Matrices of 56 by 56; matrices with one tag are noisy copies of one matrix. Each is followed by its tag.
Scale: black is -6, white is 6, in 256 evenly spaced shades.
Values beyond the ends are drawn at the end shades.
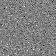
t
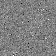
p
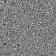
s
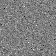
t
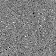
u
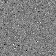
s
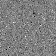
u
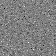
t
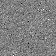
p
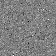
p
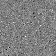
u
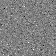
t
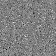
u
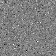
s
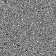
s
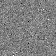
p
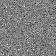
t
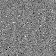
u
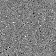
u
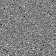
t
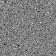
s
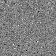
s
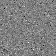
t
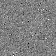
p
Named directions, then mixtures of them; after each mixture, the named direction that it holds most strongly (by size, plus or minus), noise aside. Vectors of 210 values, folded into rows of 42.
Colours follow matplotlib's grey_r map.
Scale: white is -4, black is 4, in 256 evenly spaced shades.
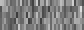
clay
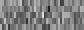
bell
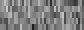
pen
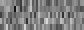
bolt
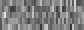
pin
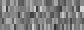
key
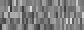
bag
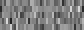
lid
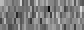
clay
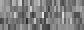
bell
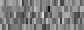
bell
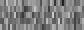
bell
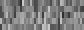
bell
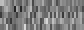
bolt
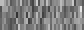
clay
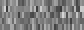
key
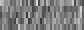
clay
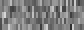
pin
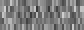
key
